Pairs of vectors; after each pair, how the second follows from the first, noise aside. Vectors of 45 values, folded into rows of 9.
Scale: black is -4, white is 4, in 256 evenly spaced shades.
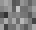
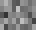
copied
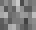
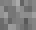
shrunk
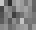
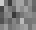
copied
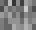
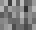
negated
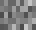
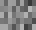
negated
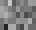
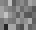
copied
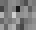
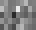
negated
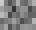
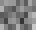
reversed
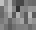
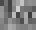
negated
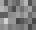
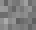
shrunk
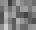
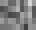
reversed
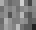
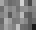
copied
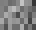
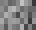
copied
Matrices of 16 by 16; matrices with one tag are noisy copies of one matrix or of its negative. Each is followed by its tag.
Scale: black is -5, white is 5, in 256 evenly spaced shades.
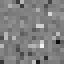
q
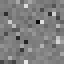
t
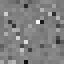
t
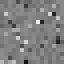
t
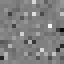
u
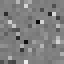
t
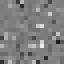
q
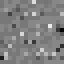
u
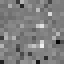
q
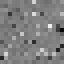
u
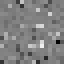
q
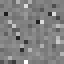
t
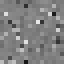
t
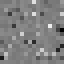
u
